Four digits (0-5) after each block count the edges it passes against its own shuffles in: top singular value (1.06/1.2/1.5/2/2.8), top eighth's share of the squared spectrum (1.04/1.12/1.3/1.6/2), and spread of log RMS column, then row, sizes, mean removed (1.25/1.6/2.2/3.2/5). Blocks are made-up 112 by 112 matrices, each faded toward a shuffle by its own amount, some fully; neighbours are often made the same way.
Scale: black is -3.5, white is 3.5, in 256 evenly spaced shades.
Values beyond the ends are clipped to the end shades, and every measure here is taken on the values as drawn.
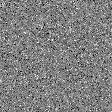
0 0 0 0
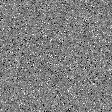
0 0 0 0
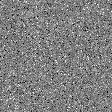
0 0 0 0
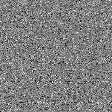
1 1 0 3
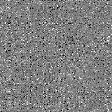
4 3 2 2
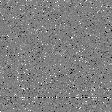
4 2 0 1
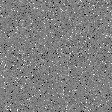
2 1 0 0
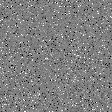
2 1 0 0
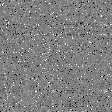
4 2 0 1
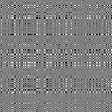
5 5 4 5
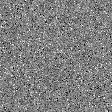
1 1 0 0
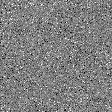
2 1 0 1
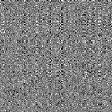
5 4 3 3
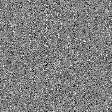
1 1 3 0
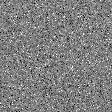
0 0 0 0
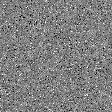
0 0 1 0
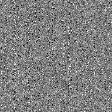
1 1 3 0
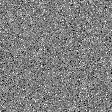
0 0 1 0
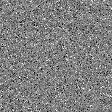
0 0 1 0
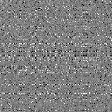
5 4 2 3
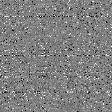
4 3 1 2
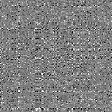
5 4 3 3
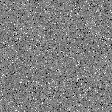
2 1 0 0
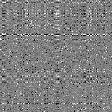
5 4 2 3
